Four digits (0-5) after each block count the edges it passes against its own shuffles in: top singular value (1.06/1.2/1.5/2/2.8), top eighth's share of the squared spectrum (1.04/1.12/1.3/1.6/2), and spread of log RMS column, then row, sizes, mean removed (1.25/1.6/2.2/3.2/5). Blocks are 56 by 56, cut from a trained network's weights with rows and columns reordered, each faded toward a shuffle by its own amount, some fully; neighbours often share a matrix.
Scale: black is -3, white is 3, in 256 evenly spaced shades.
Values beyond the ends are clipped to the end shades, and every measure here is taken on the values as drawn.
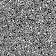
0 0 0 0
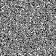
1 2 0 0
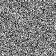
0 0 0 0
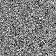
1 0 0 0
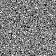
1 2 0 0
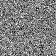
0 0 0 0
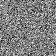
0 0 0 0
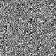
3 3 2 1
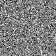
0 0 0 0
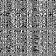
4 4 1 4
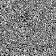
2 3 1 1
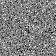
0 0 0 0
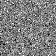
1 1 0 0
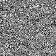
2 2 1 1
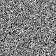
1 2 0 0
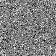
1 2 1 0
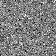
1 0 0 0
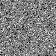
1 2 0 0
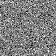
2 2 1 0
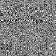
3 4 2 2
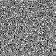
2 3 1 1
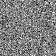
1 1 0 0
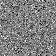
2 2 0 0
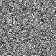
3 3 1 0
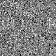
2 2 1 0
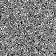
0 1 0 1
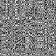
3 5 2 3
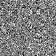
2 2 0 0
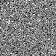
1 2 0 0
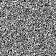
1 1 0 0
